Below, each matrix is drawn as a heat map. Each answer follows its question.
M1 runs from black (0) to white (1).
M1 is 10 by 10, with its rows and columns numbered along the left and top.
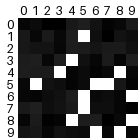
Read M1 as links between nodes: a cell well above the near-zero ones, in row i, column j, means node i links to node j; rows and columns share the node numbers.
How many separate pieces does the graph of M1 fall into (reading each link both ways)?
3
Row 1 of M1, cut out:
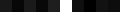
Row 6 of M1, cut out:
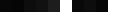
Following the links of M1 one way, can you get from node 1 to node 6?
yes
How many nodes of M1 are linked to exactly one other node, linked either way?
3
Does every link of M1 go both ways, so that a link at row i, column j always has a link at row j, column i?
yes
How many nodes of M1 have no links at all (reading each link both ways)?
2
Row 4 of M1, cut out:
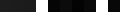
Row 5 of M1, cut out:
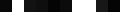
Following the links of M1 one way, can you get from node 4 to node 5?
yes
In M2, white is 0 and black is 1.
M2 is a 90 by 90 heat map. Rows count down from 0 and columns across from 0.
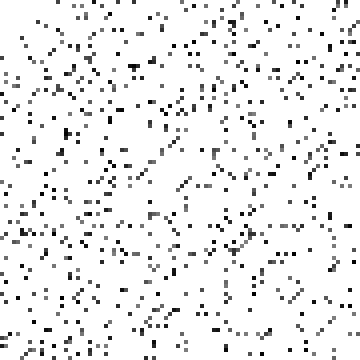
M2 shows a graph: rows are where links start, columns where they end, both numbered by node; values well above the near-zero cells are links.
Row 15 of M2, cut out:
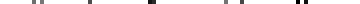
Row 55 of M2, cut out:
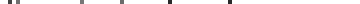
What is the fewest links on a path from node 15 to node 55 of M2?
3
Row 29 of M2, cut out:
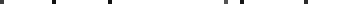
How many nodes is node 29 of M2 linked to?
6
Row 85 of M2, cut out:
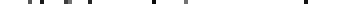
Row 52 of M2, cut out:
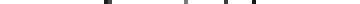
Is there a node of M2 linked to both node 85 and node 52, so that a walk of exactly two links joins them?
yes
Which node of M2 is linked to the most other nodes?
node 56
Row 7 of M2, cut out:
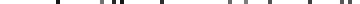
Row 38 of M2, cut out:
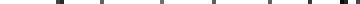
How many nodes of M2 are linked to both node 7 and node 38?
6
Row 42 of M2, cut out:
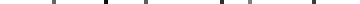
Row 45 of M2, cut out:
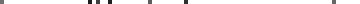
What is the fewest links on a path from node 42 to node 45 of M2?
4
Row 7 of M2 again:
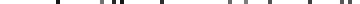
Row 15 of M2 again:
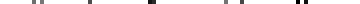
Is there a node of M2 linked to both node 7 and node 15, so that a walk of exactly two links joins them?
no
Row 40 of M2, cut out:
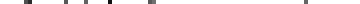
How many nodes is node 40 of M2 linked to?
8
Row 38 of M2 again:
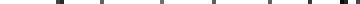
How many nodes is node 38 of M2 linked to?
10
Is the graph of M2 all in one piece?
yes
